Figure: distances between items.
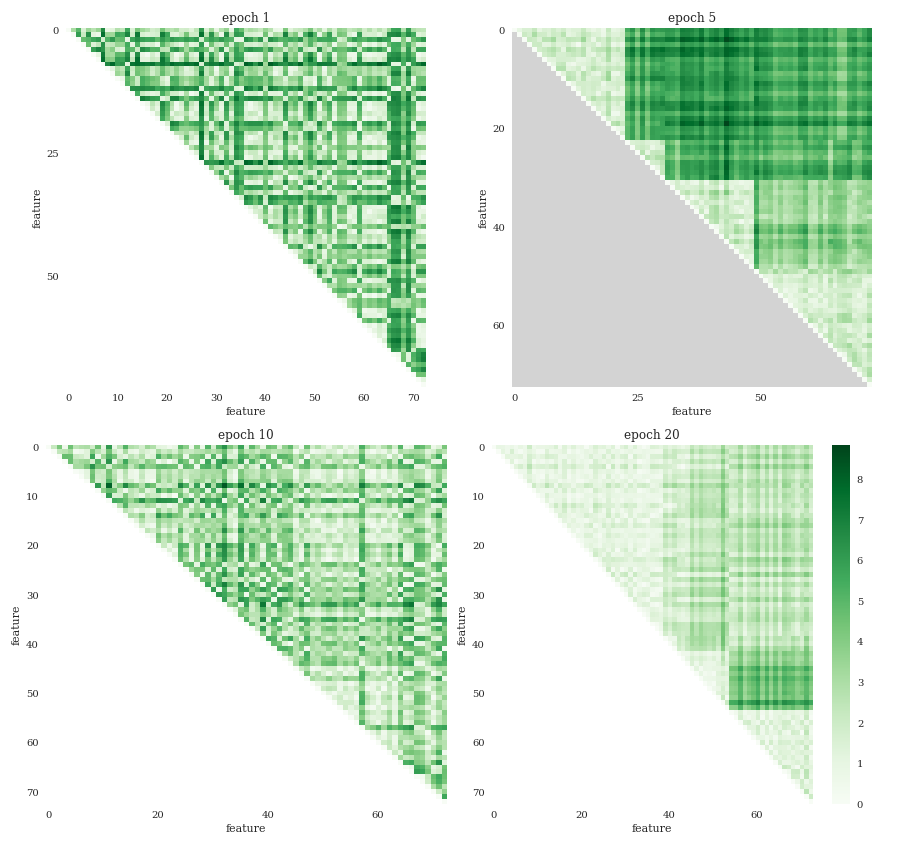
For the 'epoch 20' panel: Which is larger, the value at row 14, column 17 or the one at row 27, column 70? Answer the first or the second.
the second
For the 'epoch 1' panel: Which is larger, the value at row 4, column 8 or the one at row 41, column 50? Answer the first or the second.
the second
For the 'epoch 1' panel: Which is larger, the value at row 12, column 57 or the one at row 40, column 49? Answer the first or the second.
the first
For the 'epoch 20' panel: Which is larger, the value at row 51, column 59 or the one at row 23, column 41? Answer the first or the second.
the first
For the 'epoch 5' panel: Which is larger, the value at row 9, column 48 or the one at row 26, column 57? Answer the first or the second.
the first
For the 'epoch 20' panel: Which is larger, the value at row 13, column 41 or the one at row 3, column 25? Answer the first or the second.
the first
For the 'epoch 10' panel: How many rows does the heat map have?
73
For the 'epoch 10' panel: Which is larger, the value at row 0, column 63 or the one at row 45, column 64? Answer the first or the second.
the second
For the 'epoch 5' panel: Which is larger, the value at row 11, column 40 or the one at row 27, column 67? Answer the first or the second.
the first
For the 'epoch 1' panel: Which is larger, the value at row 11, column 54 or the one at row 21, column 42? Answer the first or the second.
the first
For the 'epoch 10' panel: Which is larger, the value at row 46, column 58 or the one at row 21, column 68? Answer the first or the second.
the second
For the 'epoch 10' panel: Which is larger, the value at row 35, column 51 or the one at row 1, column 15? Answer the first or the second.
the first
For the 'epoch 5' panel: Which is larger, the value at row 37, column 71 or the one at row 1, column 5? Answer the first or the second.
the first
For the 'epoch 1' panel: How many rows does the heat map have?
73
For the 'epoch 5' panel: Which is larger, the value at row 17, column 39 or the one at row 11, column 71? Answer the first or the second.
the second
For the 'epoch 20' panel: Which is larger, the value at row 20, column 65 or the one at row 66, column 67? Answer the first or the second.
the first
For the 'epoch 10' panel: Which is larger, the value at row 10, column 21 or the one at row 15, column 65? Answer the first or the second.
the second
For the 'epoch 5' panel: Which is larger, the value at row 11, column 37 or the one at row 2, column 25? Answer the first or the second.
the first
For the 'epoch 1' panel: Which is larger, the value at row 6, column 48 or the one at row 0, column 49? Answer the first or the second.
the first
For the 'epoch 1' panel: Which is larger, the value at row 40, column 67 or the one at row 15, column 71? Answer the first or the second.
the first
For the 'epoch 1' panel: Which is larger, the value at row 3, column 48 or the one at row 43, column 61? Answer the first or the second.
the first
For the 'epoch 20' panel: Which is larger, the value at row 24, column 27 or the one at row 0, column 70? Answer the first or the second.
the second
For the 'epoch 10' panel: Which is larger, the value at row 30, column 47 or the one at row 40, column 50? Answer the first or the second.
the first
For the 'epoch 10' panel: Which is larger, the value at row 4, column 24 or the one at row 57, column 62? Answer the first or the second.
the second
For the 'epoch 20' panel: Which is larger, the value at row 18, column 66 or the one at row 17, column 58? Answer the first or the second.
the first
